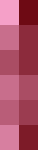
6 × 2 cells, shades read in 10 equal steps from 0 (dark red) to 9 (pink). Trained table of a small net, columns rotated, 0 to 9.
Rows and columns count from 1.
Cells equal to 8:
0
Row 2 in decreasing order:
6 2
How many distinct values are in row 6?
2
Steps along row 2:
down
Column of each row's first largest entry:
1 1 1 1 1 1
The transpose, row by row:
9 6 4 6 5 7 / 0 2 2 4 3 1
